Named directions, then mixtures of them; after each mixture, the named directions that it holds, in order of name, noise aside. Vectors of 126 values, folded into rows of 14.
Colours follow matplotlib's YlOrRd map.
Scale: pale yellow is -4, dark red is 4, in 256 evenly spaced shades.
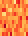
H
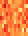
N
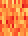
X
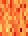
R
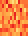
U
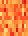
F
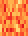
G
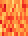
G, H, X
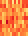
X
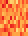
N, U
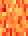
G, H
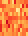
R, X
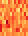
G, R, X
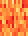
X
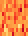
F, H, N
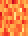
F, N, U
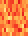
F, G, R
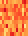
F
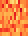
U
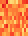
F, N, U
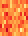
N, R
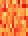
H, R, X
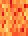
N, R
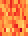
G, R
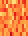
F, H, U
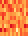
F, H, U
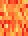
F, N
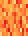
H, N, R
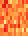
N, U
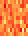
N, R, X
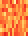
H, R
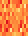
F, G, R
